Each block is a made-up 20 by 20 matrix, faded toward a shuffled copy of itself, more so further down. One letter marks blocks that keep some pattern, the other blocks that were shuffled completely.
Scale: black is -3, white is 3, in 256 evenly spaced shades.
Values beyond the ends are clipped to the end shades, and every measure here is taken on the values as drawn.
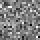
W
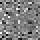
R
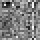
R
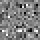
R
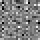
R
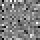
R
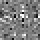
R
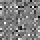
R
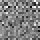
R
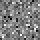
W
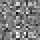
R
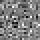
R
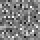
W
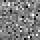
W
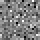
W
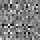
R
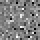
W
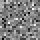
W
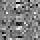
R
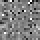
R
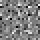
R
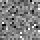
W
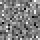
W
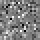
W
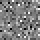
W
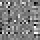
R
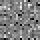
R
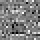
R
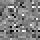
R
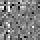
R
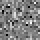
W
